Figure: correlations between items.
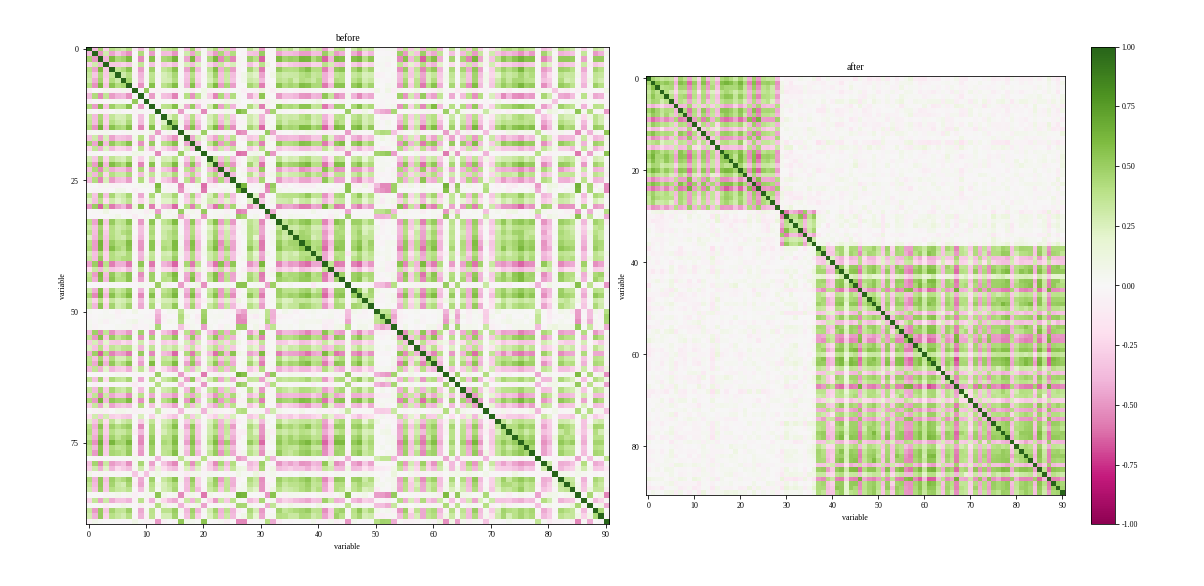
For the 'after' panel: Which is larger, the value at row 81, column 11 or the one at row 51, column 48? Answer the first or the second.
the first
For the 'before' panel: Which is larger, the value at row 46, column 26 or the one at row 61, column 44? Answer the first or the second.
the first
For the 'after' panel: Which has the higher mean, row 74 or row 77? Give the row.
77
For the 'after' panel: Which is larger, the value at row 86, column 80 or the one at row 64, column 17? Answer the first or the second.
the first
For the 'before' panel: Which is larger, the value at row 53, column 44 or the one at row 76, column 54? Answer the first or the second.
the first
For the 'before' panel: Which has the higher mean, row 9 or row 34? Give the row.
34
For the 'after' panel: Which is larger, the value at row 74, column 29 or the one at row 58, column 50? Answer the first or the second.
the second
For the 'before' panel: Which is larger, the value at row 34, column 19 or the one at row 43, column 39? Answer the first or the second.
the second
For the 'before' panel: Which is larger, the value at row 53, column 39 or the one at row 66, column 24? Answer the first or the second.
the first
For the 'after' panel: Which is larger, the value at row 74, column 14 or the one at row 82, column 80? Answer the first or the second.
the second
